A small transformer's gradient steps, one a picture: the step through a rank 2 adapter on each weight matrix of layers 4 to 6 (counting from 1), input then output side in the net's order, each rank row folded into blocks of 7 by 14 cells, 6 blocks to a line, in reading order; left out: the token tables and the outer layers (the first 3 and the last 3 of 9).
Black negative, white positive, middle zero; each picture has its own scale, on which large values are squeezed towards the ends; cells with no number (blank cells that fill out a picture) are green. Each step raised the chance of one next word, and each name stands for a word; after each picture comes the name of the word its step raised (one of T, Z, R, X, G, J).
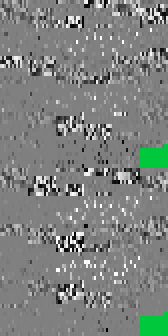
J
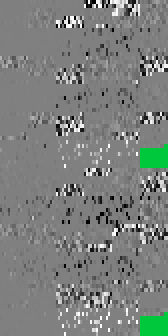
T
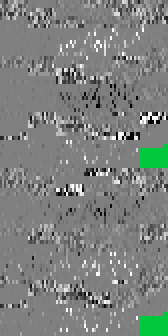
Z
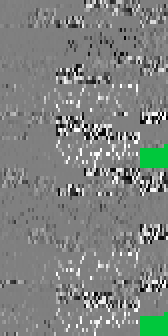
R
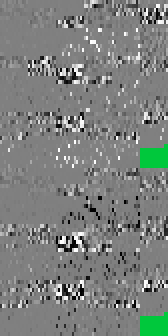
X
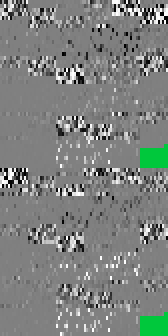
R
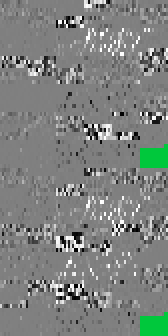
J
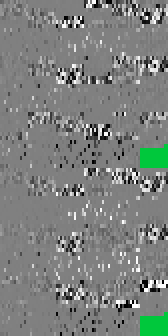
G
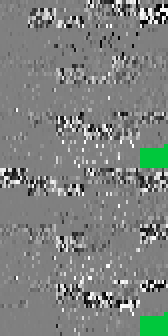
R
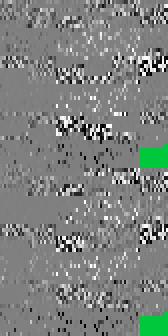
G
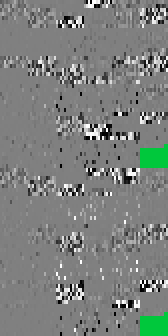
G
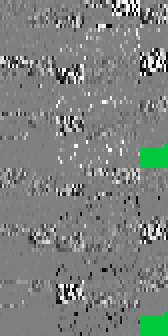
X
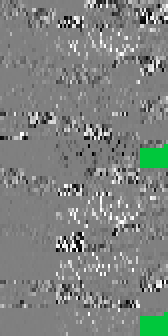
J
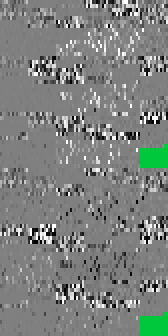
X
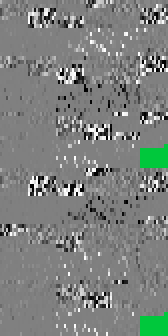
Z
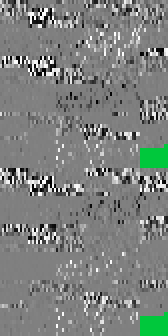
Z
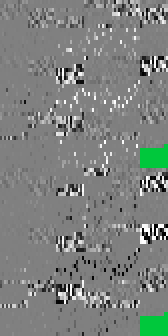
X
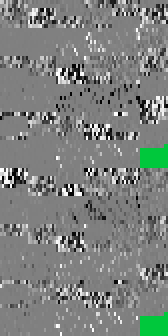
Z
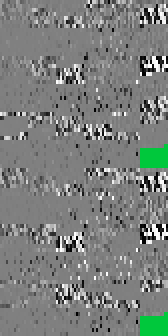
G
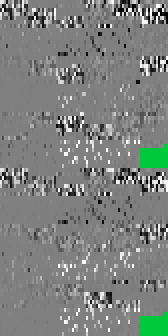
R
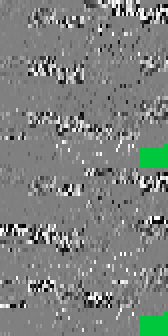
R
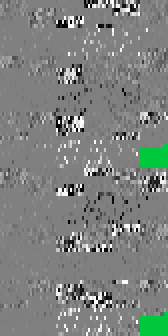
T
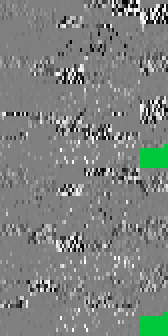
R
